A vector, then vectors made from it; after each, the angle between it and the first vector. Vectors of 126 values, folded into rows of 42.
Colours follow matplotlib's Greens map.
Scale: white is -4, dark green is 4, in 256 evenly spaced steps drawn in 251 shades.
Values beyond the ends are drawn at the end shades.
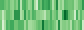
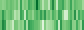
nearly opposite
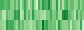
nearly parallel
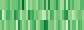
partly aligned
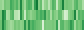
nearly opposite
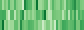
partly opposed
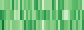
nearly opposite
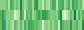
nearly opposite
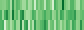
orthogonal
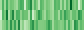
orthogonal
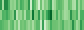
orthogonal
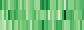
partly aligned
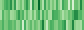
orthogonal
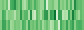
partly opposed
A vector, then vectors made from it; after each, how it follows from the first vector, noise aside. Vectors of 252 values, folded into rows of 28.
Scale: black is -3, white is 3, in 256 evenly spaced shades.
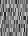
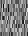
reversed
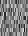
copied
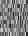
wrapped around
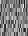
wrapped around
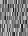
wrapped around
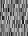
reversed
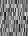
copied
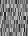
copied
